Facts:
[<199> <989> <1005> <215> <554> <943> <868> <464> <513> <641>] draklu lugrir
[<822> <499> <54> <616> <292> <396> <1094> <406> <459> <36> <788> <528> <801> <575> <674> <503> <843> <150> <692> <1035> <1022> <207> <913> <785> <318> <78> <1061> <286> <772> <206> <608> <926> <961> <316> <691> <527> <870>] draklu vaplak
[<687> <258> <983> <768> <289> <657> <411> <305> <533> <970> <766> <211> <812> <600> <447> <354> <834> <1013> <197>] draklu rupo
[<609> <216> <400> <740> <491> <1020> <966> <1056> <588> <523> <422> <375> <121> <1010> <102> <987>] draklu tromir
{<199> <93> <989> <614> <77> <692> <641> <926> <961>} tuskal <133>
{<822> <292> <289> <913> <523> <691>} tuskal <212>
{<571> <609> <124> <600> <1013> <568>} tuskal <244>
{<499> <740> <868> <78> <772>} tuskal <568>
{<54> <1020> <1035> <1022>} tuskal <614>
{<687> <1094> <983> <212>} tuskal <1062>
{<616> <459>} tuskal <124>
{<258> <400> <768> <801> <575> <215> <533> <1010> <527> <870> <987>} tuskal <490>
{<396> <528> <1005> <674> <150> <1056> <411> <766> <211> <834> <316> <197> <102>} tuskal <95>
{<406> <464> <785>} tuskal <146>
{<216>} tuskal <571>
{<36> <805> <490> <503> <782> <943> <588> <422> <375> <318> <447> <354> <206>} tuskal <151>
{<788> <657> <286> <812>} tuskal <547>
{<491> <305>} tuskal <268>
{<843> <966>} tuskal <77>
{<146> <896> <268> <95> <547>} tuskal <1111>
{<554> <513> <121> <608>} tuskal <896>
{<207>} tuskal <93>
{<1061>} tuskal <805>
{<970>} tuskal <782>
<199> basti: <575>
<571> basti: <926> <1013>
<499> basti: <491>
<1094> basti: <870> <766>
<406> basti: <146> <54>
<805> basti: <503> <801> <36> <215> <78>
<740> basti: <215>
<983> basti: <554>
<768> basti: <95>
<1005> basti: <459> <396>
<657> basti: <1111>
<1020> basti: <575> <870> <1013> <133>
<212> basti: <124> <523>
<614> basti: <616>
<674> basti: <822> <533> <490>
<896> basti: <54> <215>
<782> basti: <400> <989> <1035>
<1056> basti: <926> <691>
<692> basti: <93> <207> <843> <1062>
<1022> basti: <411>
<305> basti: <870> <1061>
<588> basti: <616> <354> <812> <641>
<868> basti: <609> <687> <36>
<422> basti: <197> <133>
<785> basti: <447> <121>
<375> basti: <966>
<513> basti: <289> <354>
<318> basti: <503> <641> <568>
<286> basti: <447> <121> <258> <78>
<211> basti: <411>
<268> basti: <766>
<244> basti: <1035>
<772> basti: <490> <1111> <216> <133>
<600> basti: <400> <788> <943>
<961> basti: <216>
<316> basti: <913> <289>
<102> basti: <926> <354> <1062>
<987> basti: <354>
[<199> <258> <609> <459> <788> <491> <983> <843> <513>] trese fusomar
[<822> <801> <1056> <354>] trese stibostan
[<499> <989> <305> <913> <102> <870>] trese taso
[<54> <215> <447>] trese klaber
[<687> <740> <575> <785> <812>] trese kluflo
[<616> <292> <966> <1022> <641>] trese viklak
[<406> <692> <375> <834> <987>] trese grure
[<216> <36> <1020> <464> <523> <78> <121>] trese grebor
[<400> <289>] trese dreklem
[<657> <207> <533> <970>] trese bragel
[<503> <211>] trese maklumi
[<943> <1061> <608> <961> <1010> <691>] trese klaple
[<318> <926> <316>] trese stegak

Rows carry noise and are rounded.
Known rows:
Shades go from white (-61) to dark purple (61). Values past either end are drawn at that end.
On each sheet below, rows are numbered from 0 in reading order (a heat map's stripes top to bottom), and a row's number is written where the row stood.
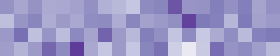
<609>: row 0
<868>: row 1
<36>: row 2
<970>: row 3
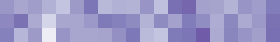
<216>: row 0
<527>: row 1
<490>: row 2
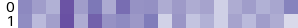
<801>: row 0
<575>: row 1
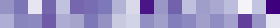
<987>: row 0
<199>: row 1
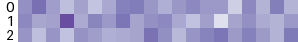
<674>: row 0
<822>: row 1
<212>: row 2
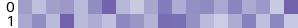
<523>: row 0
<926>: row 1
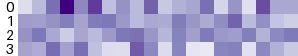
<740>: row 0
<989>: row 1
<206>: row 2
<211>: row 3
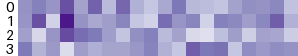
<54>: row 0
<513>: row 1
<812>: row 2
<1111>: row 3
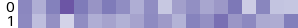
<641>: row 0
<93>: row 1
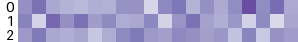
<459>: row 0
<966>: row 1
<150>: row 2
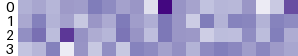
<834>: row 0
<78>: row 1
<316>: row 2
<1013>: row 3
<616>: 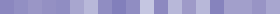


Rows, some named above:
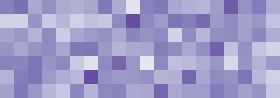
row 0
<843>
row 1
<571>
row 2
<691>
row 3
<989>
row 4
<1022>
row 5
<1094>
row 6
<499>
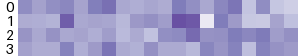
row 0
<989>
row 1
<102>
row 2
<609>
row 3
<943>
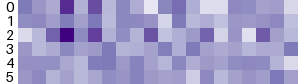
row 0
<207>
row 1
<503>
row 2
<740>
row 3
<121>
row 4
<870>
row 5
<1061>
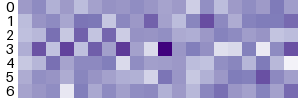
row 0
<1061>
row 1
<805>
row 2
<766>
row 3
<406>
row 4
<305>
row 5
<983>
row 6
<768>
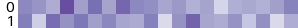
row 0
<801>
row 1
<966>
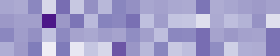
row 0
<197>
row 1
<785>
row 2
<614>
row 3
<411>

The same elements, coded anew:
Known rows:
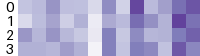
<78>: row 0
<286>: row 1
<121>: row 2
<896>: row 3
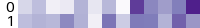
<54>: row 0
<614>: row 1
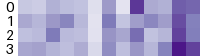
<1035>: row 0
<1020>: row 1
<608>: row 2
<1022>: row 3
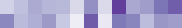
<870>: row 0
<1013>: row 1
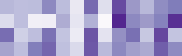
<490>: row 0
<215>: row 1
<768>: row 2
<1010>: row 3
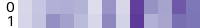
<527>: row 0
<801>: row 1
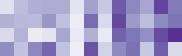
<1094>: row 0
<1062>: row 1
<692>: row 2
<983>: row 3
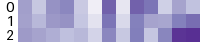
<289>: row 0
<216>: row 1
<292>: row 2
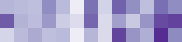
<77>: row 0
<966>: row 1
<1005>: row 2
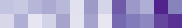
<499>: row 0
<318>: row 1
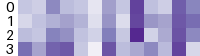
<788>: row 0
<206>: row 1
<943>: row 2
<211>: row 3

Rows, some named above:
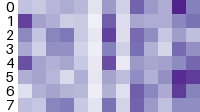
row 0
<499>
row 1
<812>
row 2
<258>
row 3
<491>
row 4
<687>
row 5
<785>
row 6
<674>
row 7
<609>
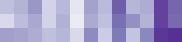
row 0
<464>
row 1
<286>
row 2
<292>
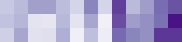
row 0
<36>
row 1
<926>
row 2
<316>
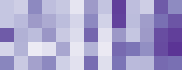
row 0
<788>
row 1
<36>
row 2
<966>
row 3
<692>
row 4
<523>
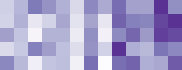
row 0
<961>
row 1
<318>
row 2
<375>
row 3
<843>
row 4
<447>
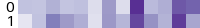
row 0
<989>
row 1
<199>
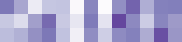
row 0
<834>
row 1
<400>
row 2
<1056>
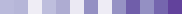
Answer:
<987>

